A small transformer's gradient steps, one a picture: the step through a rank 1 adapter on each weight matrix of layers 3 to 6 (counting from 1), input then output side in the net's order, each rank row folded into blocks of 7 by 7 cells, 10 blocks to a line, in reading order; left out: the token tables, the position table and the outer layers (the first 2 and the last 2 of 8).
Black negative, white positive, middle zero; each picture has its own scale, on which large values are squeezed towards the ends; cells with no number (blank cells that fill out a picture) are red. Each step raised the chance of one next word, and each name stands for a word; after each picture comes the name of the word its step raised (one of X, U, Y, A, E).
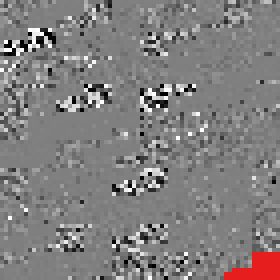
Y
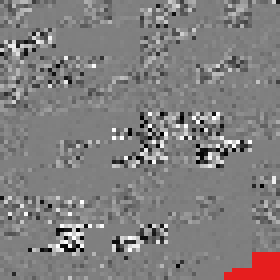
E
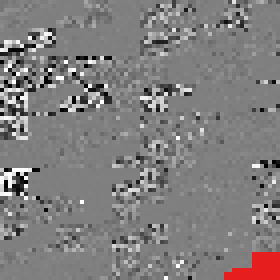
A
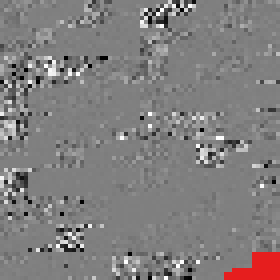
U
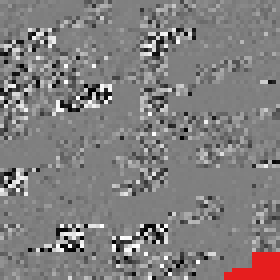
Y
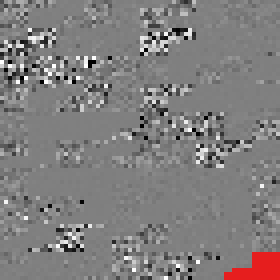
U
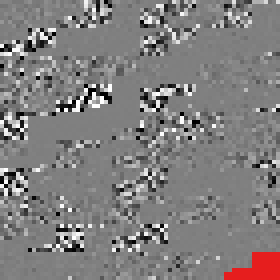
Y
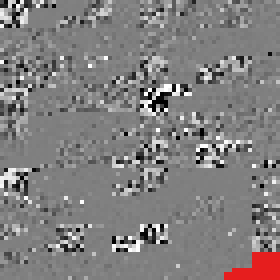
E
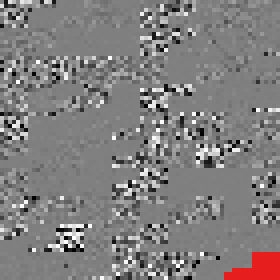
U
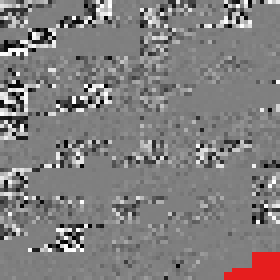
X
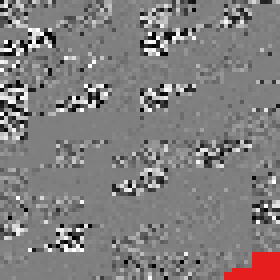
X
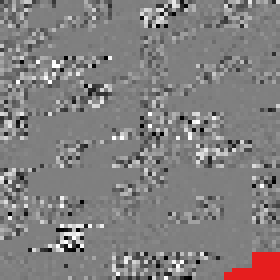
U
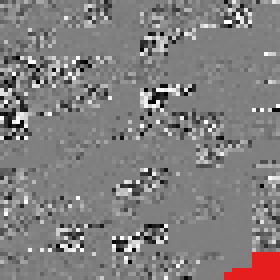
A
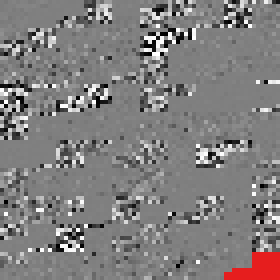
X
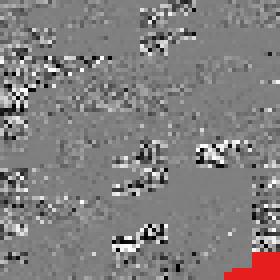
E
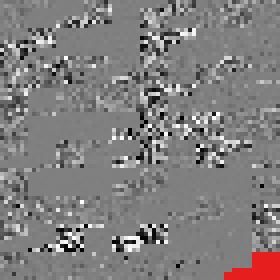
E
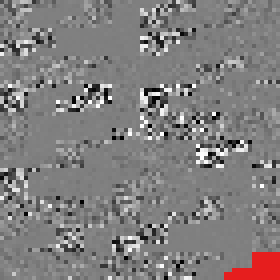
Y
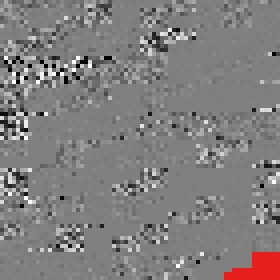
A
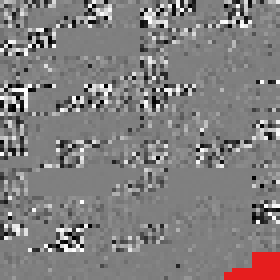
X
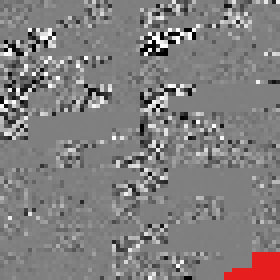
A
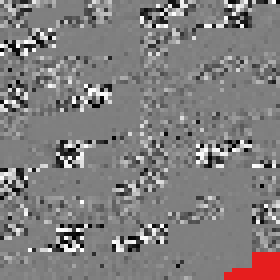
X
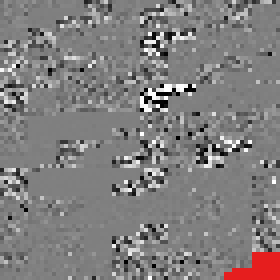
E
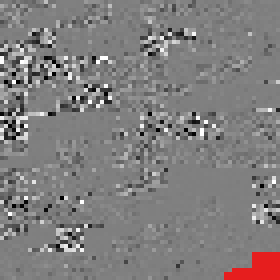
A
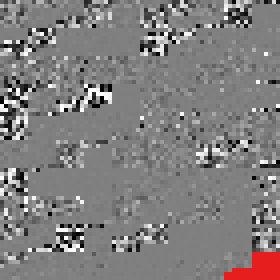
X
